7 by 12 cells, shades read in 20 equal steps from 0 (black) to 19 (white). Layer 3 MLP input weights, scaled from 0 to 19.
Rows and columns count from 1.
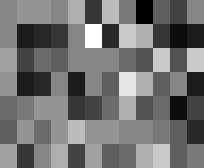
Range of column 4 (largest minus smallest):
9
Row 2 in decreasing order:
19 15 13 10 10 4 4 3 3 2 2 1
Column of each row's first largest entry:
7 6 10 8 8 5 10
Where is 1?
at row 2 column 11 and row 5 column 11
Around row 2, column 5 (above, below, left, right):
13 10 4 19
